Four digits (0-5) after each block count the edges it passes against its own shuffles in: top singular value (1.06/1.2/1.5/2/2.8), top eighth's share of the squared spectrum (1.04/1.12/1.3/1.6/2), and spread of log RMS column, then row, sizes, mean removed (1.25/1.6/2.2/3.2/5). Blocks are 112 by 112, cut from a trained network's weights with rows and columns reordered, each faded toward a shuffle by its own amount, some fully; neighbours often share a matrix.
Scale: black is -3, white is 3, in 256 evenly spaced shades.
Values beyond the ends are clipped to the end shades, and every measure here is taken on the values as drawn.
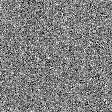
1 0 0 0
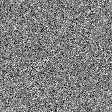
0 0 0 0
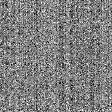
3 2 0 2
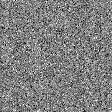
0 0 0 0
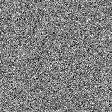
2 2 0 0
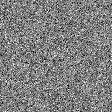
1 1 0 0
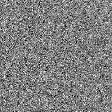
2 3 2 1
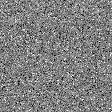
0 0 0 0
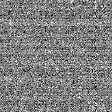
3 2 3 0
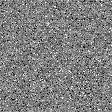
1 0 0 0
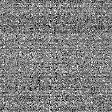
3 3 3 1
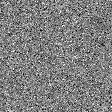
0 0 0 0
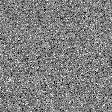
0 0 0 0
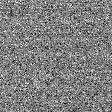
1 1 0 0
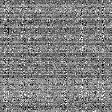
4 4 3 1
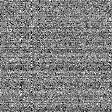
4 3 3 0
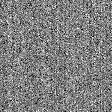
2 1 0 0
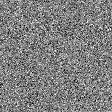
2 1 0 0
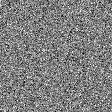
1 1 0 0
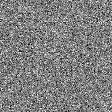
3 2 0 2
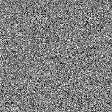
2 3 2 2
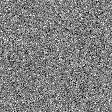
1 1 0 0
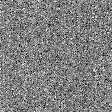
1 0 0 0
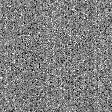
2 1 0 1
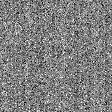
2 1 0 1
